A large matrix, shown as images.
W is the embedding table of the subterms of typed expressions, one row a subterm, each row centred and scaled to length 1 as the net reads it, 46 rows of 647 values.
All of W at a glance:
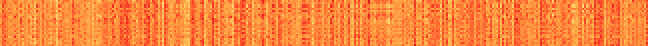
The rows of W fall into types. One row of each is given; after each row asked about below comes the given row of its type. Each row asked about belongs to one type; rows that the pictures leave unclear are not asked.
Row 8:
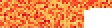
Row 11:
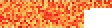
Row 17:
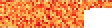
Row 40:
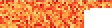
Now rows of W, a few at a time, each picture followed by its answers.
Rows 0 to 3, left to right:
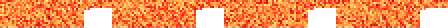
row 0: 17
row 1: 40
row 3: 40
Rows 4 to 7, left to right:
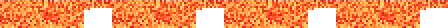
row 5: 11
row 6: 11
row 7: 11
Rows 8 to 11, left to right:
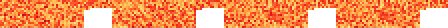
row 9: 40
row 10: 11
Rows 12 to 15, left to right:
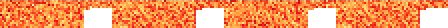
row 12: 8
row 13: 40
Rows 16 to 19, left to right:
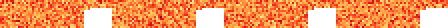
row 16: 40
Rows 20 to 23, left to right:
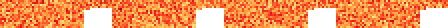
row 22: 11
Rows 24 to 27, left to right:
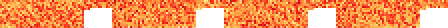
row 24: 40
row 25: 11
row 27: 11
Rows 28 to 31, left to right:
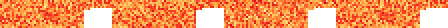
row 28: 11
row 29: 40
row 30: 17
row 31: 11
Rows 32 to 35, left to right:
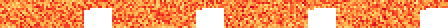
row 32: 40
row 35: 17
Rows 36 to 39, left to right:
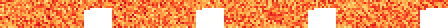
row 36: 17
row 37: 17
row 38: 11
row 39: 40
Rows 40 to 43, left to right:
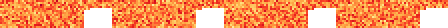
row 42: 40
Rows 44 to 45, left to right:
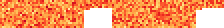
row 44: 8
